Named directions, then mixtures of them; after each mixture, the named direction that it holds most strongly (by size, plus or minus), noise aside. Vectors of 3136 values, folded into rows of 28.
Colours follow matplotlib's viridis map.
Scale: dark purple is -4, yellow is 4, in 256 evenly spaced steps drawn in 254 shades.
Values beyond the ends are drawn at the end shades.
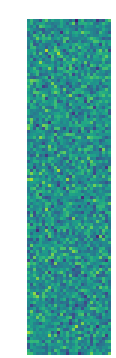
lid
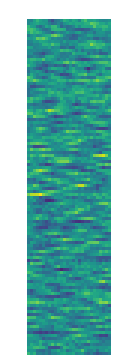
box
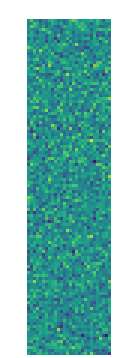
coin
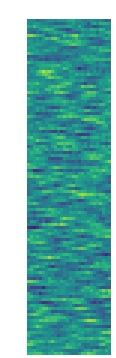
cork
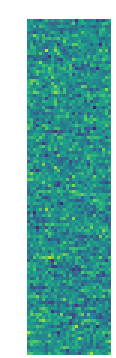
lid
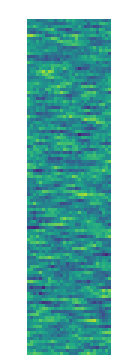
cork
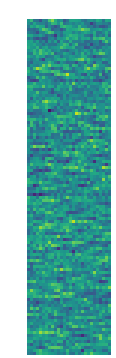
box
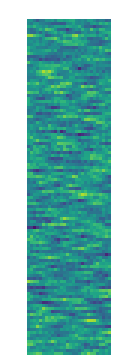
cork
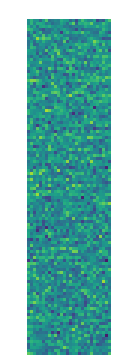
lid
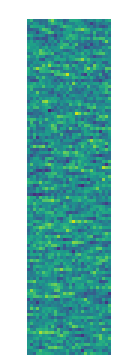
box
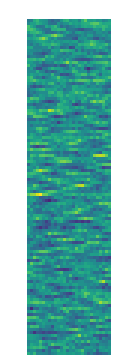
box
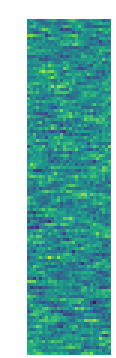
cork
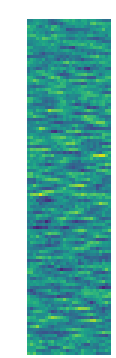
box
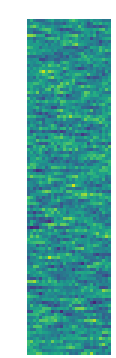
cork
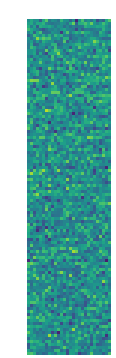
lid
